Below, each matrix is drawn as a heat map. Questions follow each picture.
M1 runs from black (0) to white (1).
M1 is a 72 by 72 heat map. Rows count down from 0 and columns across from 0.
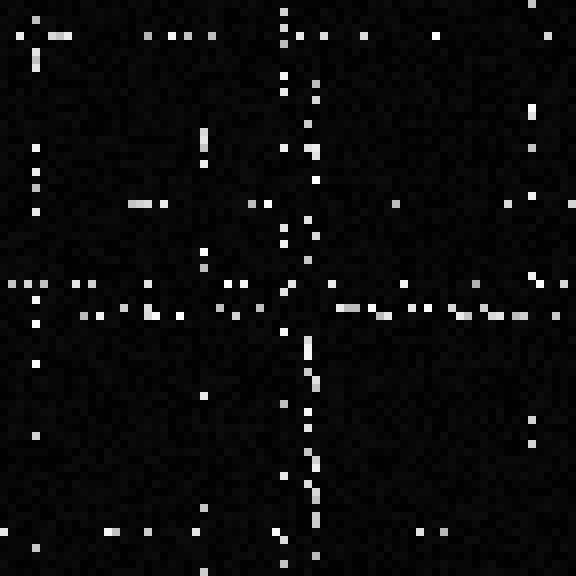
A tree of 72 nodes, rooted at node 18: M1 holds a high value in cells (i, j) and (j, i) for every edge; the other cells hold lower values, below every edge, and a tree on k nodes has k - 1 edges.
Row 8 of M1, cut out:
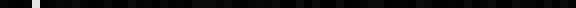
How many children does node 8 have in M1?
0
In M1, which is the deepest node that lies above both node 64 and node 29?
39
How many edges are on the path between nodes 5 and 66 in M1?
3
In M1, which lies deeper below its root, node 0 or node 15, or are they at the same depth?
the same depth
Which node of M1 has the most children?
39
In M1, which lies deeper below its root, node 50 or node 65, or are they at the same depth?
the same depth
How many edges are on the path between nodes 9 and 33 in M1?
4
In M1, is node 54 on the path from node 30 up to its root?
no
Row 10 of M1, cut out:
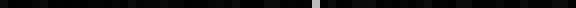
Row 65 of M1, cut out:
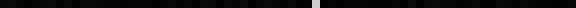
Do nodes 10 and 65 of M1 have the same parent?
yes
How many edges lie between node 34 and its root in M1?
2
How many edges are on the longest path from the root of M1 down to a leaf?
2
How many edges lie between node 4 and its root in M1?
1
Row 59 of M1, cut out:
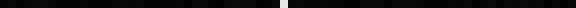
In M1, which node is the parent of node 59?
35
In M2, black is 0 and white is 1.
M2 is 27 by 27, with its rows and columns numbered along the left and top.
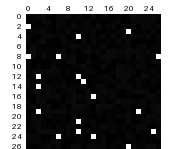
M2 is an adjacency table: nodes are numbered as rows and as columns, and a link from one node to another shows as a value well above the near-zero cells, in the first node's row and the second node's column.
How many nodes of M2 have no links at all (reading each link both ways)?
7
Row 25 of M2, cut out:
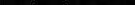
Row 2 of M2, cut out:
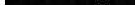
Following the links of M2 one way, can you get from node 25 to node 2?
no
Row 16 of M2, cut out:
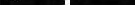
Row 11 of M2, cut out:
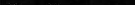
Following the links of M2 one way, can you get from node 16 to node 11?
yes
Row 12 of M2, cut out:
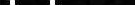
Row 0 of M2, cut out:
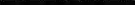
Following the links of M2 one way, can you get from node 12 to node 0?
yes
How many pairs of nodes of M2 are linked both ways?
0
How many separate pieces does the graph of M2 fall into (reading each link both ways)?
8
